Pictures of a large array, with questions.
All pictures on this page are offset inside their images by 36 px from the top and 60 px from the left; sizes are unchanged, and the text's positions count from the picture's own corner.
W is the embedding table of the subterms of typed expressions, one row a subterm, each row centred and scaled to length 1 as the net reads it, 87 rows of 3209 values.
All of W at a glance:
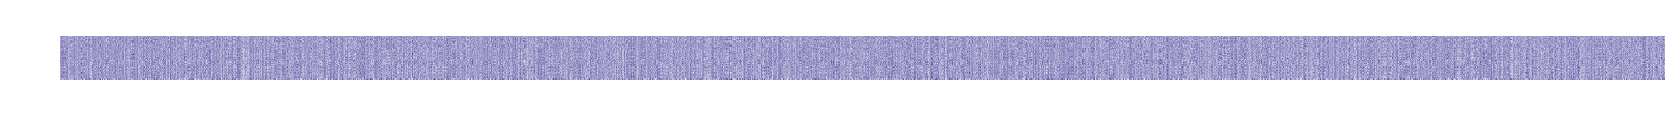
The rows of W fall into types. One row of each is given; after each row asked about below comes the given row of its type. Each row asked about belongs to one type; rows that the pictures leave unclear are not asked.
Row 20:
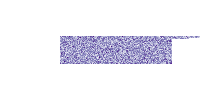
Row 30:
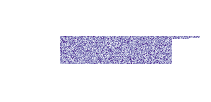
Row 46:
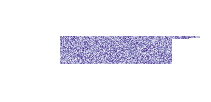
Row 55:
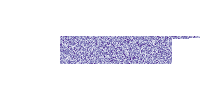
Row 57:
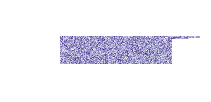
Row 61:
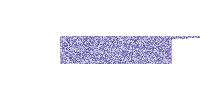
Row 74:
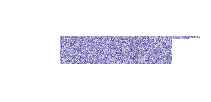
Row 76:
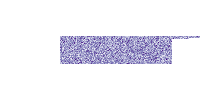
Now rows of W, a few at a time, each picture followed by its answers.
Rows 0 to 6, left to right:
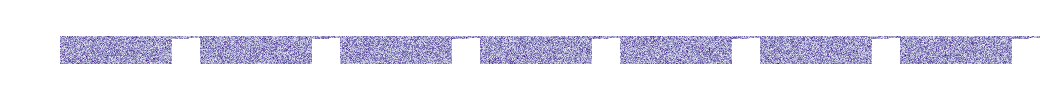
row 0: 20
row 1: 46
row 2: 61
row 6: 57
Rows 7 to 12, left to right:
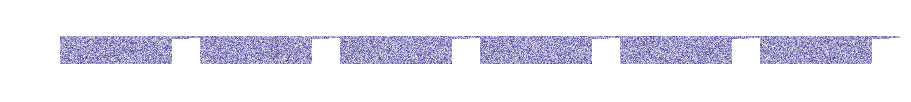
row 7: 46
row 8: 74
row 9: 30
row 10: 30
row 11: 61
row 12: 55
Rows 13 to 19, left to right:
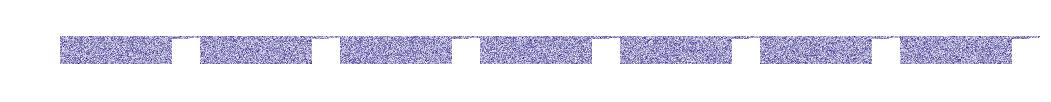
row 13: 57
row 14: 20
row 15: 57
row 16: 55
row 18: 20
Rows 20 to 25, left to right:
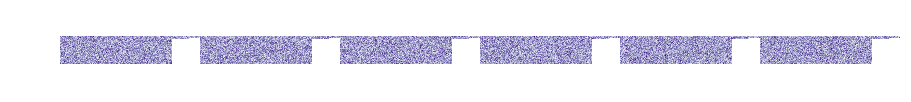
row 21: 46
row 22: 55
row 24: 57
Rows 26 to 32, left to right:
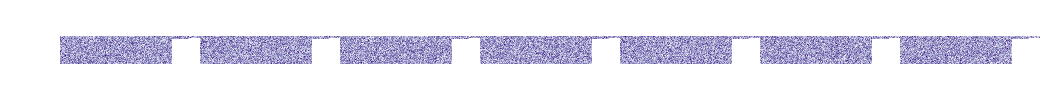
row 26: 57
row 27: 30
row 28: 76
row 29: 61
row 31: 74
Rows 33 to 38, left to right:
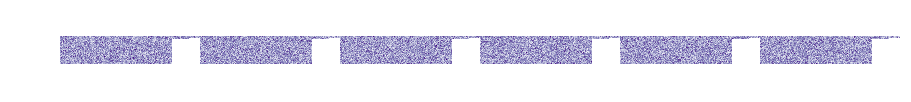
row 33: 46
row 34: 20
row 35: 76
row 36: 74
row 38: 57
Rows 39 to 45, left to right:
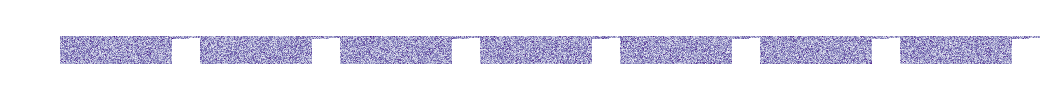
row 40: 76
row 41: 61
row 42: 46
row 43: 46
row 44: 20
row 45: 30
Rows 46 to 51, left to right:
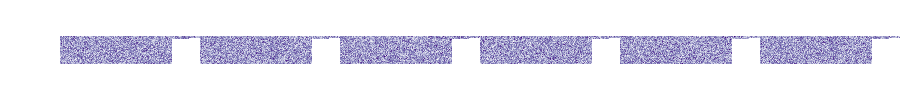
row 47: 74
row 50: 20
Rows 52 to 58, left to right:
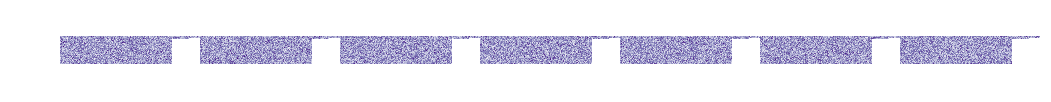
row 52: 57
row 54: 74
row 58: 30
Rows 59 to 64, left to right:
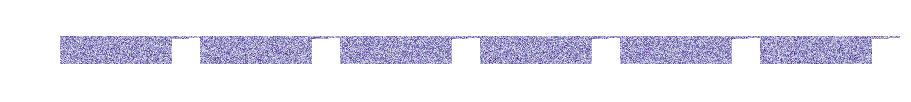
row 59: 20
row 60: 57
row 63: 61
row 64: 76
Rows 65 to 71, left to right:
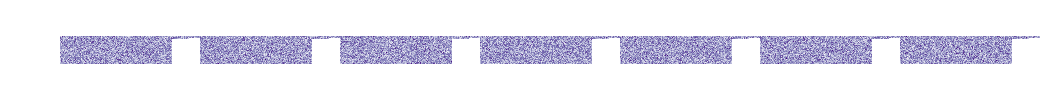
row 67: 74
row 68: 61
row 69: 61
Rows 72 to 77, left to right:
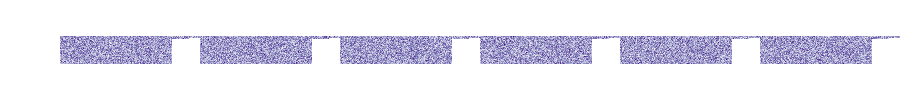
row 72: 30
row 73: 55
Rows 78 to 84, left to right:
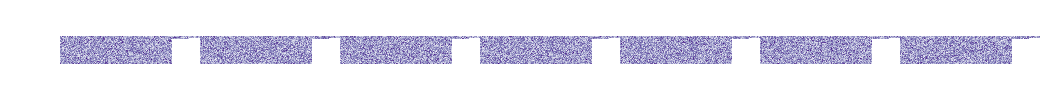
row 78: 57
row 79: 46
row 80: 20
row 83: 30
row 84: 46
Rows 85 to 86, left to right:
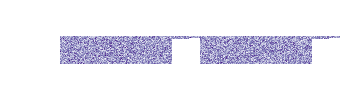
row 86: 46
